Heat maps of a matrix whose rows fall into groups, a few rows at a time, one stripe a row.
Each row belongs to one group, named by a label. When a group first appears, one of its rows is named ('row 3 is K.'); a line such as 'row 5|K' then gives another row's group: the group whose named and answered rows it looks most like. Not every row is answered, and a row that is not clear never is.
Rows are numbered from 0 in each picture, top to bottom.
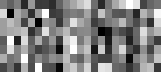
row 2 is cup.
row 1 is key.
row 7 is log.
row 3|key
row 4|log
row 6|key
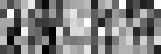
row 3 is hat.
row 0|cup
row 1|log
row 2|cup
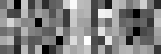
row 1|hat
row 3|hat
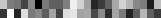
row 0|cup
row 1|log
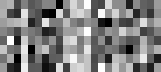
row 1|hat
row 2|key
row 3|cup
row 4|log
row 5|key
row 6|log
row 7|hat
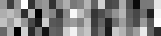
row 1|cup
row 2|key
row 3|log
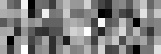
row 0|key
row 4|hat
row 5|key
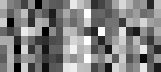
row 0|cup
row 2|key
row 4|cup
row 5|log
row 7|log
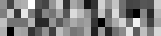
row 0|hat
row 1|hat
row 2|cup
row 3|key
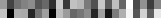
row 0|hat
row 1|key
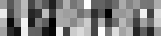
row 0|key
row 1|key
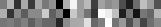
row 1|hat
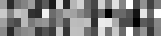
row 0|hat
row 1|key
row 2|hat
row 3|hat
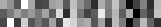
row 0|hat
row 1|hat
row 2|log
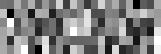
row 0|hat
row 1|key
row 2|cup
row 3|cup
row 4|key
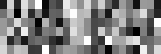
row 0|log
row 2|cup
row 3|hat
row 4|cup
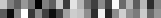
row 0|hat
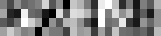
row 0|hat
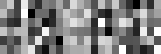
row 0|hat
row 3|key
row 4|log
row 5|cup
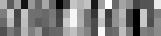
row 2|log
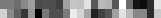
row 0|cup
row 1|cup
